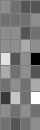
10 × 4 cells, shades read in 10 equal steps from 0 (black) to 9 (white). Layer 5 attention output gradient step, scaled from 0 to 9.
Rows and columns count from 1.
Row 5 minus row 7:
4 -2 1 -6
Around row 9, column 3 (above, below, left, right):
4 4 4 4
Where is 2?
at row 8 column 1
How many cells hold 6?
3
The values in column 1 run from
2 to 8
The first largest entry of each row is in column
1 4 1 3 1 1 4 4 1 4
